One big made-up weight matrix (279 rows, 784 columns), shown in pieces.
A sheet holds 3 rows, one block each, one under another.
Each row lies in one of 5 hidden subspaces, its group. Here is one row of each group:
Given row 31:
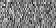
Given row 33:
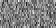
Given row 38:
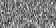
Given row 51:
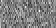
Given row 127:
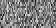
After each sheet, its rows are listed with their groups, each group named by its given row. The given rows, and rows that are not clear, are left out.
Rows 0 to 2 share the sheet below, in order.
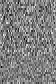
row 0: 127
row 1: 127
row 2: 31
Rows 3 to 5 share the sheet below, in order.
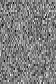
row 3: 31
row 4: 51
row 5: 31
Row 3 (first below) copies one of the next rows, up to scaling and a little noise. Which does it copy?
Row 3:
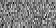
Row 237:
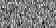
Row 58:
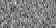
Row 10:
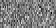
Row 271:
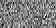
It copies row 271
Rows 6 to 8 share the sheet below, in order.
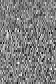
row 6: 38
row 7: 127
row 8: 31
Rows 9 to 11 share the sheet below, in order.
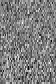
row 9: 127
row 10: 31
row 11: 127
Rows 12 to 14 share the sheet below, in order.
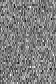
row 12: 51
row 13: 38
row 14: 31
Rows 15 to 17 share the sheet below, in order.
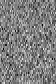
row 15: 127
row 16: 127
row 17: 127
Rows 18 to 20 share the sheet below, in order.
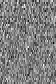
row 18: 38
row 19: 38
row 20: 38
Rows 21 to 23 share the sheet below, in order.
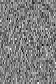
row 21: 127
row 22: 33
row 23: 38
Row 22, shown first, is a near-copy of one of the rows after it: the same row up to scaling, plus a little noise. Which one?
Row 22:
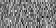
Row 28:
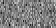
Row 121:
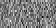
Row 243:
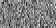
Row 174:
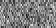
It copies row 121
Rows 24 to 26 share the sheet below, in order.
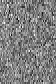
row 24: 127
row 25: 31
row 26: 127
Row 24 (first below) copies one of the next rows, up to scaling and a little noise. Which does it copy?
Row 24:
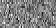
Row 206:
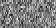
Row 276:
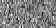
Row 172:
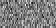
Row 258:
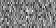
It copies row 276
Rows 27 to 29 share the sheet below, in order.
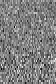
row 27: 33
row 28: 33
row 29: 33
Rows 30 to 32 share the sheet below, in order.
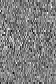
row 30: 38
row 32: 51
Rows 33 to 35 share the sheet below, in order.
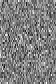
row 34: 51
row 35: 51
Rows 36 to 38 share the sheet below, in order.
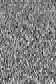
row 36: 33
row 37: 127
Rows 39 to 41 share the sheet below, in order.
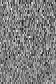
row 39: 127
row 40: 31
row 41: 33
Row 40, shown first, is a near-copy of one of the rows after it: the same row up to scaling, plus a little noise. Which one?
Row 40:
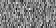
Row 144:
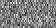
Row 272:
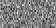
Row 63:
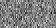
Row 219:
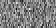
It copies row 219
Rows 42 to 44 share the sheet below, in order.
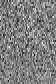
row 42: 33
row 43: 127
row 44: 38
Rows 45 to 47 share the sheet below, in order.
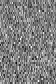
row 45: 51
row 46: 51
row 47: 33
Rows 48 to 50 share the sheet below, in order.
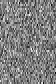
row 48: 127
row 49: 38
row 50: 31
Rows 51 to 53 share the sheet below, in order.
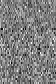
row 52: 33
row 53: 31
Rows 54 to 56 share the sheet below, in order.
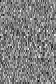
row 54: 51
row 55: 38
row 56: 33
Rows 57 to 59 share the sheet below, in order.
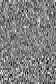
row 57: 33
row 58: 31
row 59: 31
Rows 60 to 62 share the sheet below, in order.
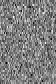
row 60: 51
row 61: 38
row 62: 51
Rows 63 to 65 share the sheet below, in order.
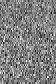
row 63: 31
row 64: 51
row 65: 31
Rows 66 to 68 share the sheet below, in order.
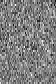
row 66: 33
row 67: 127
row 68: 51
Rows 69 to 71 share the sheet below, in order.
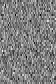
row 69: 38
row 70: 38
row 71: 51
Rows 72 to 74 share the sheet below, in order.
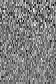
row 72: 31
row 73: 31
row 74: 38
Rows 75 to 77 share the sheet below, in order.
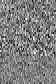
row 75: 127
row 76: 31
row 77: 51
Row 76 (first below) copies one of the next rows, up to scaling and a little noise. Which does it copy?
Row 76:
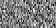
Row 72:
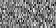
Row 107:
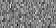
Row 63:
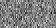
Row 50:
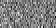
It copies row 72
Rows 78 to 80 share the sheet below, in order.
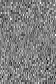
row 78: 31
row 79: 127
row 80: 31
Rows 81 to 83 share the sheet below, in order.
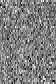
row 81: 33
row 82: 127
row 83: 31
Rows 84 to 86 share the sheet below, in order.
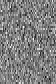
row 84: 31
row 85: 33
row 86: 127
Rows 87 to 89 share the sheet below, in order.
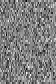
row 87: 33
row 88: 31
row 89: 127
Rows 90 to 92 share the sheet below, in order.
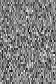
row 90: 127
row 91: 31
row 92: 127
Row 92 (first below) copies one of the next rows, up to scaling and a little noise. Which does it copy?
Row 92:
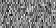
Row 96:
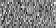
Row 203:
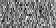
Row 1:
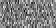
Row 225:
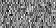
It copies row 225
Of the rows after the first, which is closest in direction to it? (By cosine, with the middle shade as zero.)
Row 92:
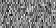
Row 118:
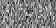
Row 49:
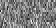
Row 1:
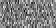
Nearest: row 1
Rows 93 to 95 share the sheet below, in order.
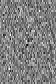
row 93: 51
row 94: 127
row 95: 127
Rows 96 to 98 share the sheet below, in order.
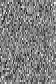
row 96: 127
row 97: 33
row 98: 38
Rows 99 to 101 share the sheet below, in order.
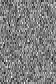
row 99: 33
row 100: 127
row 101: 38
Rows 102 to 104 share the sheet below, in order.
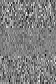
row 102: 127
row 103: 51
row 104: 33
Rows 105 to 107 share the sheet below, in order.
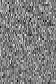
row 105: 127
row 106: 51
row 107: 31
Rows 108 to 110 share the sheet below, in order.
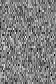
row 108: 51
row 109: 31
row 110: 51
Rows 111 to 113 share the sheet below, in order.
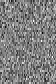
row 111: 38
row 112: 33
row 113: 38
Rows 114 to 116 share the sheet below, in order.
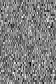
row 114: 38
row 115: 51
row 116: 51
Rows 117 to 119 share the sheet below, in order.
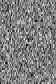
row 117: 127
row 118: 127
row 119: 51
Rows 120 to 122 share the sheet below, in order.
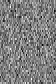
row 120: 31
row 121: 33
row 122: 33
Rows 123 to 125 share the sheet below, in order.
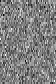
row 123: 51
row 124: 38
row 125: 127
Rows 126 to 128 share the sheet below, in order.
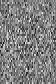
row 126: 127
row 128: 127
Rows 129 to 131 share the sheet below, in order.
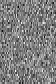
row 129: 31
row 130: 38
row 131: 127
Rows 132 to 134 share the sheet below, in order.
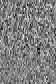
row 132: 38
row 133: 33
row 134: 38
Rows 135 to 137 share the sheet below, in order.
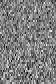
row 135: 33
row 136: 33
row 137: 127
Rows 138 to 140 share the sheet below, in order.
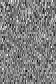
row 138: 38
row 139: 51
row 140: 38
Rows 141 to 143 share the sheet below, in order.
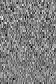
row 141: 31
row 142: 51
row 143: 51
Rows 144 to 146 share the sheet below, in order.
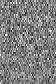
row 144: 31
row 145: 51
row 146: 31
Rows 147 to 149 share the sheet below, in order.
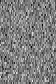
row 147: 127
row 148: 51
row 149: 38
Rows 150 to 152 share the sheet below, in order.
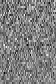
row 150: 127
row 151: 33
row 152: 127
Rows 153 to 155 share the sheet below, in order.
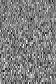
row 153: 51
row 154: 127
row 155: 51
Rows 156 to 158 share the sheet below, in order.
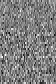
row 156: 51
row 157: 38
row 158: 33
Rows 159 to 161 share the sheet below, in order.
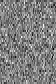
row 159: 33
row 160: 51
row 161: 38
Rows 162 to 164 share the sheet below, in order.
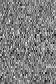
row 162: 127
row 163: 38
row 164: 31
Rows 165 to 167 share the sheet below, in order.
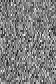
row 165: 33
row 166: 33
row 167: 127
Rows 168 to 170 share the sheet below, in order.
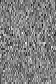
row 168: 127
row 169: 38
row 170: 51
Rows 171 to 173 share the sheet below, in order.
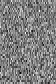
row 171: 51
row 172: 127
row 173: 31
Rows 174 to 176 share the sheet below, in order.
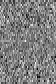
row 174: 33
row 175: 38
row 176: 33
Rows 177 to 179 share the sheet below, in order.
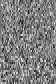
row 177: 127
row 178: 127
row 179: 38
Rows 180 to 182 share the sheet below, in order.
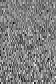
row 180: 51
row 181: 51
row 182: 127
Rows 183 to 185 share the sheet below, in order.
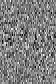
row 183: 31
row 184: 38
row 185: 31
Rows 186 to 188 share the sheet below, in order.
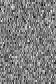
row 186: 38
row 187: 127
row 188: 38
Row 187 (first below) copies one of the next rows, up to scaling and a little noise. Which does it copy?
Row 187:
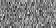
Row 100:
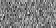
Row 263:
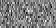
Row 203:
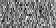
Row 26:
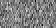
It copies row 100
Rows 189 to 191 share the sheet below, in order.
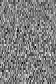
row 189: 33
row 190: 38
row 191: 38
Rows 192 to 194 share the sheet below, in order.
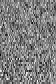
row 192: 38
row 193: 51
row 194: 127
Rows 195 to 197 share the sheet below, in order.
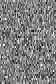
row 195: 31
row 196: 33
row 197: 38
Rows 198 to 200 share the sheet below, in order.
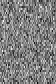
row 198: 127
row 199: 38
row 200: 38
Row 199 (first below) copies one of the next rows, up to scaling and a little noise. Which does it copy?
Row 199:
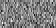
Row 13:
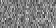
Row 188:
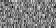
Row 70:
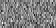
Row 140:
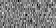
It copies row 70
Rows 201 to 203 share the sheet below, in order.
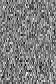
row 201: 127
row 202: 127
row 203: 127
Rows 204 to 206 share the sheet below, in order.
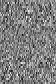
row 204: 127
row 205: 38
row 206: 127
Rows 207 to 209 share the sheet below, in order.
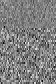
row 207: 38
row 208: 127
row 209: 127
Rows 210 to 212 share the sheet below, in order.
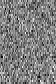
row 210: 127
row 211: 127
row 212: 33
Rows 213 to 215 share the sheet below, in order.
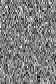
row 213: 51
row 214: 31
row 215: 33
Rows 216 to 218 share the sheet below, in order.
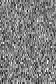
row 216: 33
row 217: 51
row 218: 31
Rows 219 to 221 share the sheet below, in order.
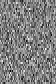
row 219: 31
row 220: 127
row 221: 127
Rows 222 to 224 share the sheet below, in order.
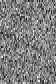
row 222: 31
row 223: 127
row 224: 33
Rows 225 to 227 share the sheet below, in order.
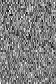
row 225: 127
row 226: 38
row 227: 51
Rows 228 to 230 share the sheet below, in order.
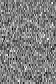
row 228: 38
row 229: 51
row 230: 31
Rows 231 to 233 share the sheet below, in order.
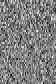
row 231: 38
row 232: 51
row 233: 31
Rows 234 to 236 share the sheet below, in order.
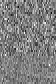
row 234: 31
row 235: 38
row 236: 38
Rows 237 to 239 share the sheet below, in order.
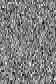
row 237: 31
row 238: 127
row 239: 51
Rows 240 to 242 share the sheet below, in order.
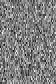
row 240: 38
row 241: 33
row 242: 38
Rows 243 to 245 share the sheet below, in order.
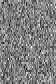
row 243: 33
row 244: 51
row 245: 127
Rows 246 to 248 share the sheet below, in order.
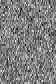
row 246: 51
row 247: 33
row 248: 127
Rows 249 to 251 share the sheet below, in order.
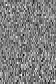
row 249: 38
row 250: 31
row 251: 31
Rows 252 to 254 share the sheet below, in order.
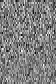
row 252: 33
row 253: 127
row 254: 38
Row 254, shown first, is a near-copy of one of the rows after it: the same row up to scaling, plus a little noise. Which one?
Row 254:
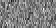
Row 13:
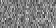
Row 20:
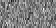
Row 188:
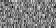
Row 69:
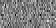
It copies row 20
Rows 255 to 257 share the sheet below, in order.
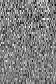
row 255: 33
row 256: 51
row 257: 38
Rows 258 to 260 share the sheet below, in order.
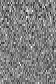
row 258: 127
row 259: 51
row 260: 31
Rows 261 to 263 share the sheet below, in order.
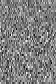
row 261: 51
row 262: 31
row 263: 127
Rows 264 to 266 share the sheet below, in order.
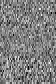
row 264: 31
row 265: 31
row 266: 127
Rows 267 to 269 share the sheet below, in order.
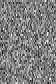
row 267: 31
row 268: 31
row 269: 33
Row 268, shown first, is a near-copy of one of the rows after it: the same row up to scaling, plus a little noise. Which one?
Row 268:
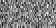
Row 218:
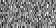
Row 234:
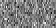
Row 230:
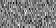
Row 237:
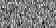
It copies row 218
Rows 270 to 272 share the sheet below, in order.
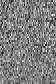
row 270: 38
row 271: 31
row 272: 31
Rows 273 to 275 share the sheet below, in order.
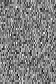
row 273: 38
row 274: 31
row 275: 127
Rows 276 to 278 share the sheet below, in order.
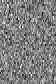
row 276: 127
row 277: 38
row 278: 51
